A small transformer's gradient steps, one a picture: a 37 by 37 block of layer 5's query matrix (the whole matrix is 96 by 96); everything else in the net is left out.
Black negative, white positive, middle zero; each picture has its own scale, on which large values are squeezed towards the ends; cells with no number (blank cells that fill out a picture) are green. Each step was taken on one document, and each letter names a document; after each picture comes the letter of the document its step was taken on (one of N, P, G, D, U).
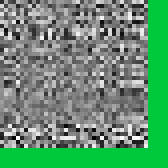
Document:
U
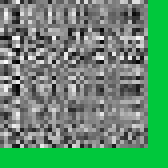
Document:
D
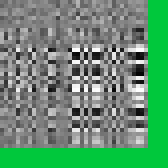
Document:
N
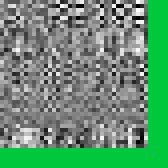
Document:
U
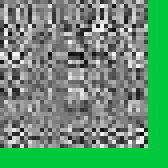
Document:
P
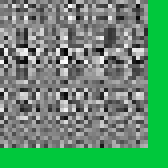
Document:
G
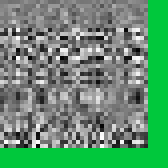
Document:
G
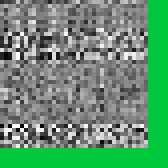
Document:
D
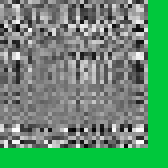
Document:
P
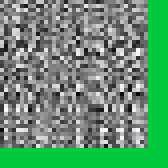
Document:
G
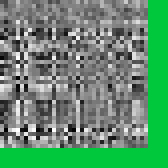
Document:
D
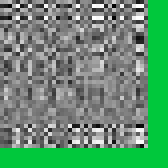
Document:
N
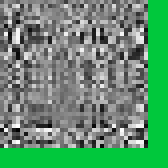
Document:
P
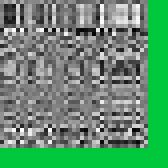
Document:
U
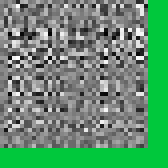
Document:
P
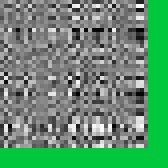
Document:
N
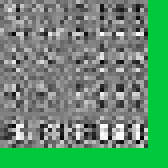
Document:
U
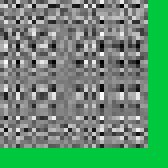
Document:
U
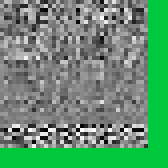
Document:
G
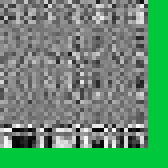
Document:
N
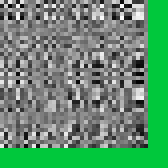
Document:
N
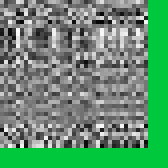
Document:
U
